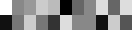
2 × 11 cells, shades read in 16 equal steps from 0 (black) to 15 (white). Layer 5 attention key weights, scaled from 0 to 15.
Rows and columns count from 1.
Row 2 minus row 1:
-14 -1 3 -5 -8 13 2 0 -12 6 -8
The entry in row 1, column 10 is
6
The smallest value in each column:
1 7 9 7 3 0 6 8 1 6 5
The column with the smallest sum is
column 6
